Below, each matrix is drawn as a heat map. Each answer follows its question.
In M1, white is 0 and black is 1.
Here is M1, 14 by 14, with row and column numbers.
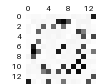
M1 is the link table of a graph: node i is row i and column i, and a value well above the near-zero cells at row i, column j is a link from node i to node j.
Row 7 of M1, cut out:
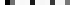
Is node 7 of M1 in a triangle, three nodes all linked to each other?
yes
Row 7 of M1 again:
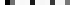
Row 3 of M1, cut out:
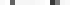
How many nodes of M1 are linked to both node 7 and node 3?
2
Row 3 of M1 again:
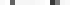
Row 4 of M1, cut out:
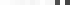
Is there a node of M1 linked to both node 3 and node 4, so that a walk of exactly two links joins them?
yes
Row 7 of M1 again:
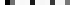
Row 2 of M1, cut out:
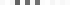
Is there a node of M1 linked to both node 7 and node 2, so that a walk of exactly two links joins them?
no
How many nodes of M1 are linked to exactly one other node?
4
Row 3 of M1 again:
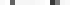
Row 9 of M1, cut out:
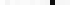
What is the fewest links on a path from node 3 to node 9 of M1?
2
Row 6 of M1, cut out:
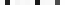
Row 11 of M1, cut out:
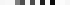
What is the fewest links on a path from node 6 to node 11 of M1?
1
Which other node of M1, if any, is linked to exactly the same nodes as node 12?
node 0
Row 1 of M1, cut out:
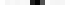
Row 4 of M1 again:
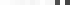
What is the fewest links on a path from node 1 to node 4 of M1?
3
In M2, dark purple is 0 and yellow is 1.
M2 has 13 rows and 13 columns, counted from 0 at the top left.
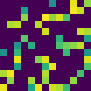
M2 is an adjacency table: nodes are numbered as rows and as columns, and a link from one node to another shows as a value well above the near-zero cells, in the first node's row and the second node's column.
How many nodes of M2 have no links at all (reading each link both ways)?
0
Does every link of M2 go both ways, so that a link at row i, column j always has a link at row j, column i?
yes
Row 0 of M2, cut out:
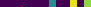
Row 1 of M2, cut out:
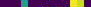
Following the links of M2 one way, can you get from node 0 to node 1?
yes
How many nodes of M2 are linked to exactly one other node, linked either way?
0
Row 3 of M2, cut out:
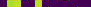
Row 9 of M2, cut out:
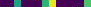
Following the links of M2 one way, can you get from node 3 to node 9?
yes
